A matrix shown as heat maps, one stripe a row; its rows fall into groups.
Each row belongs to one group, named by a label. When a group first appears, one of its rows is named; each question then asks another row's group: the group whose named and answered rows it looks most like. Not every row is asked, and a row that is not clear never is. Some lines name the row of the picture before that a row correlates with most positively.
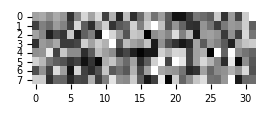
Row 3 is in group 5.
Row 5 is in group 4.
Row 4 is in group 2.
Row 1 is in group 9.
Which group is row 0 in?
5
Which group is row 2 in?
4
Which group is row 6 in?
9
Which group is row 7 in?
4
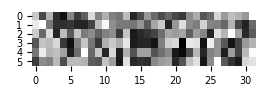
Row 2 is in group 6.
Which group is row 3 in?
5
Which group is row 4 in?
5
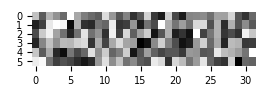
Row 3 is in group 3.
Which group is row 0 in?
6
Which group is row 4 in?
6
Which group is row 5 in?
4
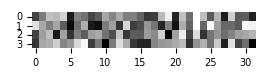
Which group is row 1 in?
5
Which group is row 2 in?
2
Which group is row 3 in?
3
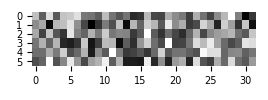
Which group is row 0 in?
6
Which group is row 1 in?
9
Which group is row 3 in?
5
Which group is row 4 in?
3
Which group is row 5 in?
2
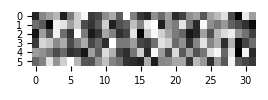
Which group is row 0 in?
5
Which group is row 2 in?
9
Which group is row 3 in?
3
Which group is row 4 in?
4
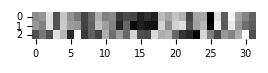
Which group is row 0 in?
2
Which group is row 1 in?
2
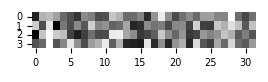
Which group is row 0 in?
3
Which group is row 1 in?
6
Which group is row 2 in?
3
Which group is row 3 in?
2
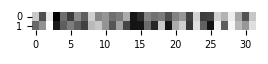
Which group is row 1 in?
2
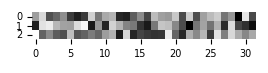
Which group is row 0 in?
4
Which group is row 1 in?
3
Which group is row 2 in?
6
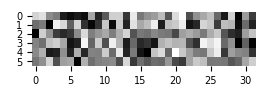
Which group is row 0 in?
4
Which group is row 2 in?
5
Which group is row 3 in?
3
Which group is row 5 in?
5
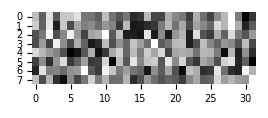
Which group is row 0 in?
6
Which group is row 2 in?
2
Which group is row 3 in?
9
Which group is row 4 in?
4
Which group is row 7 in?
6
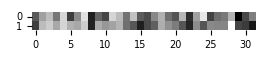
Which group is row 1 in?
3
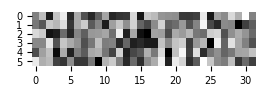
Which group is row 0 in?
9
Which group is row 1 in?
3
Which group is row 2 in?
4
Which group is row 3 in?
2
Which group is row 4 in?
2
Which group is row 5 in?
4
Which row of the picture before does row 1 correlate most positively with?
0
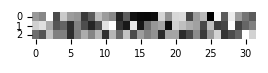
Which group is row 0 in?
2
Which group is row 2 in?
5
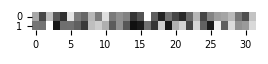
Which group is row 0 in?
6
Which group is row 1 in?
2
